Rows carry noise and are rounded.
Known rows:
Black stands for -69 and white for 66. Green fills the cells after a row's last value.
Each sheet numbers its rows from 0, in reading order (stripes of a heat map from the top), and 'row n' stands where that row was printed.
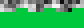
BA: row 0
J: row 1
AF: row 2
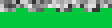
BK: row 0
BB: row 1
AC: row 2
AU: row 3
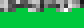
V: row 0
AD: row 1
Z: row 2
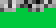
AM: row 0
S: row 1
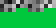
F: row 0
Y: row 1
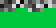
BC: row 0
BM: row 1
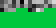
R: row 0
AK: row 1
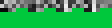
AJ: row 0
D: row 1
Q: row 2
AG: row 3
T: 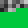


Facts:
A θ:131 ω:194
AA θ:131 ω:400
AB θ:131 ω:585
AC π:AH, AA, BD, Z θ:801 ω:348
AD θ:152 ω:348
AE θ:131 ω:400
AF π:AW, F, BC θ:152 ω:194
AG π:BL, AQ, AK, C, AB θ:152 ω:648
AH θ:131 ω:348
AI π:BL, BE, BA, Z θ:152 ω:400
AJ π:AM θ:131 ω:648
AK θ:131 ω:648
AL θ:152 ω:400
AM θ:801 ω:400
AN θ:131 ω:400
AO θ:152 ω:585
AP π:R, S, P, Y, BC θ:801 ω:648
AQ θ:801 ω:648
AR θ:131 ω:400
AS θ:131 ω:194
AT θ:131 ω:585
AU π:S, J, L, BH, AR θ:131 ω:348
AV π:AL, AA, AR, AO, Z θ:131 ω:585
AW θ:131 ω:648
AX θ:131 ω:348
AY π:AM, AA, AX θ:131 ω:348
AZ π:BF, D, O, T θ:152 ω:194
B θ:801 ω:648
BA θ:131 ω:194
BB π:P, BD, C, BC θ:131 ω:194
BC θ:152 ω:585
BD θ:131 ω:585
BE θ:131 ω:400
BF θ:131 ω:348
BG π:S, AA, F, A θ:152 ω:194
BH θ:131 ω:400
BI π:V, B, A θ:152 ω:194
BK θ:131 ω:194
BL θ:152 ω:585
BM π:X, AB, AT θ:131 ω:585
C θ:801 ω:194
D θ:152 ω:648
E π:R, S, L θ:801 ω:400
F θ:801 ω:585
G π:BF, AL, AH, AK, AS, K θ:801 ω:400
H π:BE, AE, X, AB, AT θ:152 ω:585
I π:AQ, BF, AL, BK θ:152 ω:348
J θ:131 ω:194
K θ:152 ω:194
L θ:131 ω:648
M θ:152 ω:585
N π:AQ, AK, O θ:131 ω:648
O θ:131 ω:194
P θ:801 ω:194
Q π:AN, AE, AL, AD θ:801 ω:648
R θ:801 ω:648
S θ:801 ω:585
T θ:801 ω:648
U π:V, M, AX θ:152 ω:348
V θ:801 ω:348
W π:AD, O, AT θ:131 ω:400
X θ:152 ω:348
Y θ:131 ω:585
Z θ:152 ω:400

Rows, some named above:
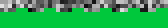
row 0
AC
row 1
B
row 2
BI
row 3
BL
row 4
AK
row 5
N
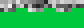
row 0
AC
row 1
O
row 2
BF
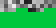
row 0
W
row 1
AJ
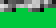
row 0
BG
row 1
U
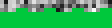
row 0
G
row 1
AH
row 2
T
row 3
Z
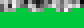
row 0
AA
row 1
P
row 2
AI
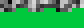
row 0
M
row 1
AX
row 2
L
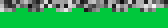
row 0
K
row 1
BC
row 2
AL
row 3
AW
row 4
S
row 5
E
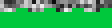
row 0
C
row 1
E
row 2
AQ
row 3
X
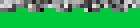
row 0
AY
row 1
AF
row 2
I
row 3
H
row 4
BD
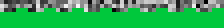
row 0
BI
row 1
Q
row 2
AV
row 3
AZ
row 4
AP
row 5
BF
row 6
A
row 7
AO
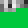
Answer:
AA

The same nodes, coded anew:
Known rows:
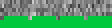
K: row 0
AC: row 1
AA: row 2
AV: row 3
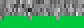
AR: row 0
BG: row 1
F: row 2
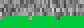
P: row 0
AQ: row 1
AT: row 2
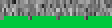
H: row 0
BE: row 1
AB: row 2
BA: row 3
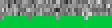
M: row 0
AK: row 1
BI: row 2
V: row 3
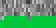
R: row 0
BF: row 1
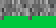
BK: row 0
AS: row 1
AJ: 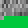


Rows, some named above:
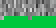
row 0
R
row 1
M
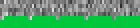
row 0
AC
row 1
Q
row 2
AV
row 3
AJ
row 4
M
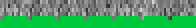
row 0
BC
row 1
A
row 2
A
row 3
J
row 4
BC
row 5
AX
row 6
O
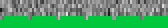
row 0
AI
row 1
BM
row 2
I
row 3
AY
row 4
AW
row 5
D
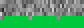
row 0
BB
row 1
AQ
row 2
N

